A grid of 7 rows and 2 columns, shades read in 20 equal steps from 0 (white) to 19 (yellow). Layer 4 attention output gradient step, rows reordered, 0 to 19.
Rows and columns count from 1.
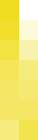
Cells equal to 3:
1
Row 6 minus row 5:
0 1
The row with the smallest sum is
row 1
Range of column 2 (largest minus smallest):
15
